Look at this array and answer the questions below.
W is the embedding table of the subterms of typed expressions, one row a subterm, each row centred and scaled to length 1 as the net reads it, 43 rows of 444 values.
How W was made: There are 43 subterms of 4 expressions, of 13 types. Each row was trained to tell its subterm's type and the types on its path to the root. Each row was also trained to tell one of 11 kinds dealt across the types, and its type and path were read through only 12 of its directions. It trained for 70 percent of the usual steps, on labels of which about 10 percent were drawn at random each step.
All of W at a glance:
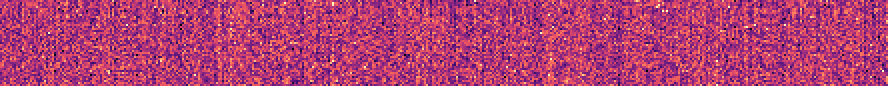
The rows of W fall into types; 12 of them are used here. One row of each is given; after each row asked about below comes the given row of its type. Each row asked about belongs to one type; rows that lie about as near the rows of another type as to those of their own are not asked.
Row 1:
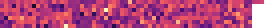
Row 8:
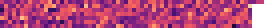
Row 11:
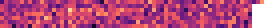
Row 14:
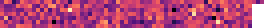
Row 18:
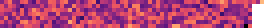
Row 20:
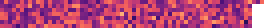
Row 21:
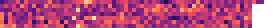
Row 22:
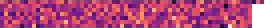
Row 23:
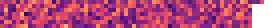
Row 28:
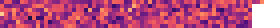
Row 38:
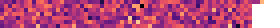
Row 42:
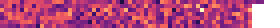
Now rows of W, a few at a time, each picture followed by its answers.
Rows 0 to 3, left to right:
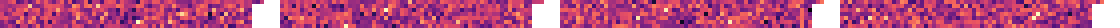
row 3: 18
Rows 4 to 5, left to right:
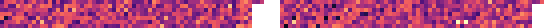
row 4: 23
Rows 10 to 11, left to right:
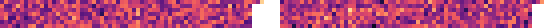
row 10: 20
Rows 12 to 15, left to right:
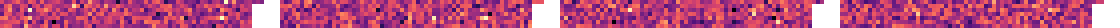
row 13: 1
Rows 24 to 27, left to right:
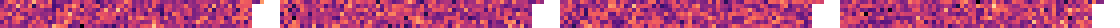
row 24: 23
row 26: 18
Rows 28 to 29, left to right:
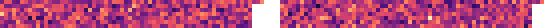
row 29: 23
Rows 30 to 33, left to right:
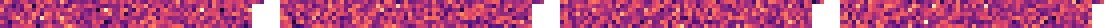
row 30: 28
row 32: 22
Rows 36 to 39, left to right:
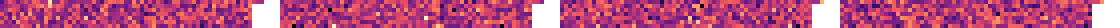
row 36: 28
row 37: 14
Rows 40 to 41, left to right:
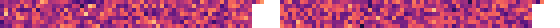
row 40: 1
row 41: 28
